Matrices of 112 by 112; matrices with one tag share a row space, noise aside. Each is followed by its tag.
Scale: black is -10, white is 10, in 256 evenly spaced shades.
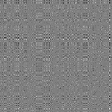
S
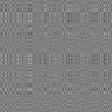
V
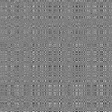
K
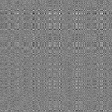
K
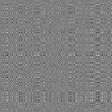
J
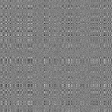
V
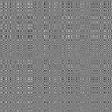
V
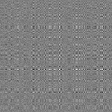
K
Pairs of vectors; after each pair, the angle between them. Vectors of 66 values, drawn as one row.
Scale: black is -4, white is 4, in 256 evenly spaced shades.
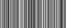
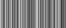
partly aligned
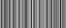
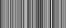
partly opposed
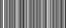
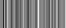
partly opposed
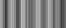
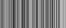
partly opposed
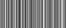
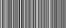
orthogonal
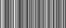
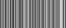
partly aligned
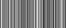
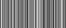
nearly parallel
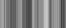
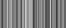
partly opposed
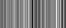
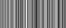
partly aligned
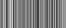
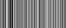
nearly opposite
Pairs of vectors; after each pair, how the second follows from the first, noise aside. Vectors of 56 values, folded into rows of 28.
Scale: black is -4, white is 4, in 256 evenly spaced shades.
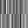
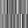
reversed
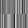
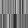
sign-scrambled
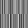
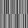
reversed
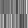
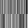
sign-scrambled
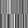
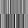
sign-scrambled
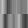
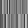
sign-scrambled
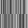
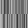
reversed
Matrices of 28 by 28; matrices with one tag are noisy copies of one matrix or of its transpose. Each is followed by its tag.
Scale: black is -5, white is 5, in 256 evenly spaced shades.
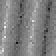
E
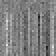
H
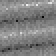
E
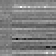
H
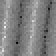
E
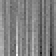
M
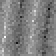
E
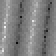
E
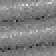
E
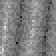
E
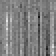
H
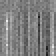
H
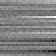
M
